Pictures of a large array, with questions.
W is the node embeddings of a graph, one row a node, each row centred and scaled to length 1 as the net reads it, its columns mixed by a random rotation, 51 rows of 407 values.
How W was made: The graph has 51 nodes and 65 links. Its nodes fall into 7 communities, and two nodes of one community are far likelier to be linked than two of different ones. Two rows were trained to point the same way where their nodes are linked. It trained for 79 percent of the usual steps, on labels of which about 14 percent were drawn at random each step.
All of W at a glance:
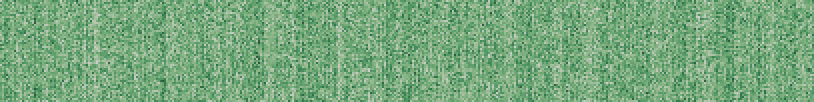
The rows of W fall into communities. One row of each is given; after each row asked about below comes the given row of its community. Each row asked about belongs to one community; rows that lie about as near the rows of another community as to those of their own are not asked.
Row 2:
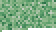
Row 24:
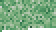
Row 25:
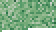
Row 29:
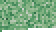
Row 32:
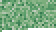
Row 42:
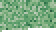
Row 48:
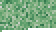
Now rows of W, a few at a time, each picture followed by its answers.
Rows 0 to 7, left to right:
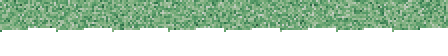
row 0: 24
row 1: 42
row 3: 42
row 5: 25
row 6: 25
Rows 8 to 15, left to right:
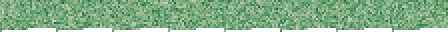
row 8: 25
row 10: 2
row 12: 32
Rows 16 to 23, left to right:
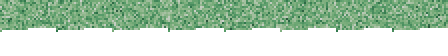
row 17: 32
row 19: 25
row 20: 29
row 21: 24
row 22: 24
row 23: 29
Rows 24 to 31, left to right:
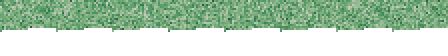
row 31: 29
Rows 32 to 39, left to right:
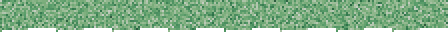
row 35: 32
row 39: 2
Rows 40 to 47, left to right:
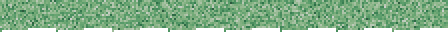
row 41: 25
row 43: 29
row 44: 42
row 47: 2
